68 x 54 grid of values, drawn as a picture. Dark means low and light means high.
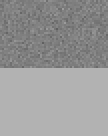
The table splits into 2 rows of 1 panel. Panel 1,1: middling, fine-grained, faint in contrast. Panel 2,1: high, flat.
